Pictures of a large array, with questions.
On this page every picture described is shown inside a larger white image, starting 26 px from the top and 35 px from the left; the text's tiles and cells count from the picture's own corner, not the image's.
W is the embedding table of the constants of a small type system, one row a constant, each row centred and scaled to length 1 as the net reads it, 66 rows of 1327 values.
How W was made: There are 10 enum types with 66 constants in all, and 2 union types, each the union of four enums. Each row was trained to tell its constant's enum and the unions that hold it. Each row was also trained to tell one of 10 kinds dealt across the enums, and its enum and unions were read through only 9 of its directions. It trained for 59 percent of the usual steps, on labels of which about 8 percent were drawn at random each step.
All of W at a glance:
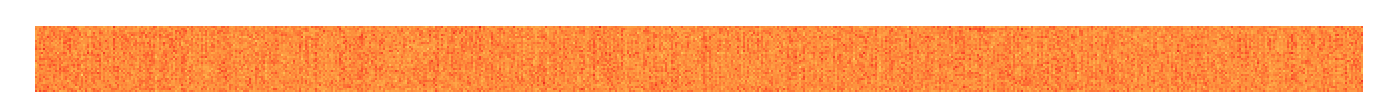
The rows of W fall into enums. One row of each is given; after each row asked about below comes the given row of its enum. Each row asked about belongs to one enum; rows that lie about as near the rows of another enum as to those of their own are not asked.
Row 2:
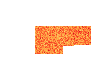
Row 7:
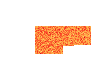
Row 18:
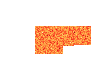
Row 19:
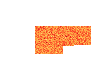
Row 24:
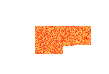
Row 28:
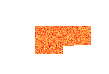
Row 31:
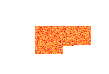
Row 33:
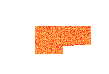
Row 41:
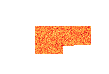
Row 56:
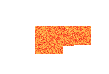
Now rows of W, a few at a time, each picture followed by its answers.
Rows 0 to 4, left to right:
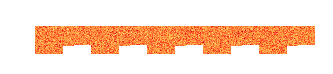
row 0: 18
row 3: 31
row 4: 7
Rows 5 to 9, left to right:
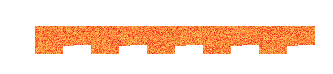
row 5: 31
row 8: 56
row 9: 33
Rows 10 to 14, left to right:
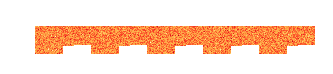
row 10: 2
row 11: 24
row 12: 33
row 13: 18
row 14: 18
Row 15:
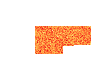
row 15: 41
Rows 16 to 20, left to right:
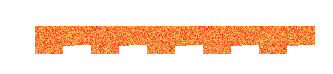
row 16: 24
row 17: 41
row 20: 19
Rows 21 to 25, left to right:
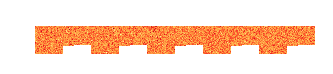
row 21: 24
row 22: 31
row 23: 19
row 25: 18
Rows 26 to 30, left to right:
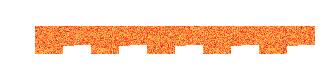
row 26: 24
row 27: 2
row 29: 2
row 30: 2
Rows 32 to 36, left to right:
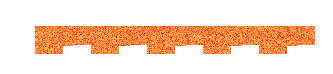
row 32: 19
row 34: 33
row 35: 7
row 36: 31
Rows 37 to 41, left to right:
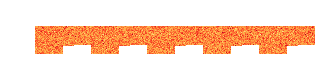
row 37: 7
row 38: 33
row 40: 18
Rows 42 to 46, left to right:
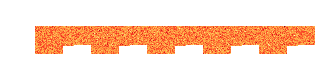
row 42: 41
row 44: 56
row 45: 19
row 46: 28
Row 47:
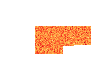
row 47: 2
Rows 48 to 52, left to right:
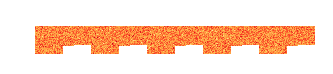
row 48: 2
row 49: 18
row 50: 28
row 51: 19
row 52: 2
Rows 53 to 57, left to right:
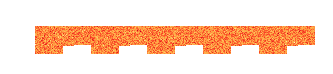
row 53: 41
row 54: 24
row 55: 7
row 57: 7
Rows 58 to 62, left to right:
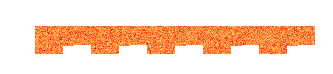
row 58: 28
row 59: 24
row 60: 24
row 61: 56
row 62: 19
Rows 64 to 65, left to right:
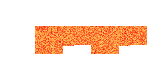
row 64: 19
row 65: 28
